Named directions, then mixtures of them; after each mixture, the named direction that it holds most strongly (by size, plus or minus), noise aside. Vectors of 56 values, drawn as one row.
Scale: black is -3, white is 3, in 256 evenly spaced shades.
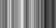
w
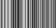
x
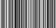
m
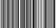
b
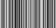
m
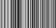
x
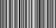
b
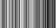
w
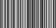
m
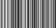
x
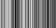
x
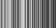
x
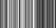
b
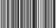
b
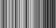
w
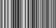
x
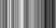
w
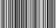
m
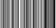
b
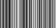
x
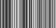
x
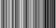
w
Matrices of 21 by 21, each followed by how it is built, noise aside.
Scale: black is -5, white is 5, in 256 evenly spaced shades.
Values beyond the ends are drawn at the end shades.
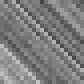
Toeplitz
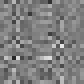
low rank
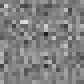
low rank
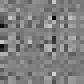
low rank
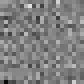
low rank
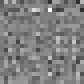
low rank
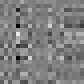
low rank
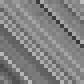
Toeplitz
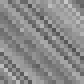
Toeplitz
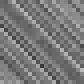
Toeplitz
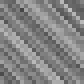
Toeplitz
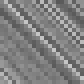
Toeplitz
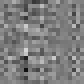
low rank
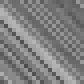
Toeplitz
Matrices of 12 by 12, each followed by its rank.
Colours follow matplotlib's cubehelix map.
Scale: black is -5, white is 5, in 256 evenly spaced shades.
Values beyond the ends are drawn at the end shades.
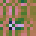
two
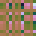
one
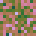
full rank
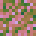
full rank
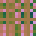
one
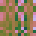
two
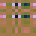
one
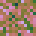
full rank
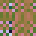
two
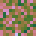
full rank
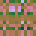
two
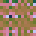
two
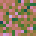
full rank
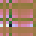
one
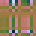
one
